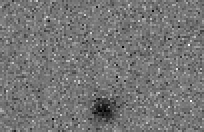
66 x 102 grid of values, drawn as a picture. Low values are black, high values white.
Slope: none. Odd rows or columns: none. Ninth with the lowest average: bottom middle. Stripes: none. Histogram: heavy tails on both sides. Dips: one, in the bottom middle.
